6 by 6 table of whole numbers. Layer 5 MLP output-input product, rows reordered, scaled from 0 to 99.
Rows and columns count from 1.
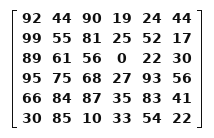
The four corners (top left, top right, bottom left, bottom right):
92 44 30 22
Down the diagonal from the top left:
92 55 56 27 83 22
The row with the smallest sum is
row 6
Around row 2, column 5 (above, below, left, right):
24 22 25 17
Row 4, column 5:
93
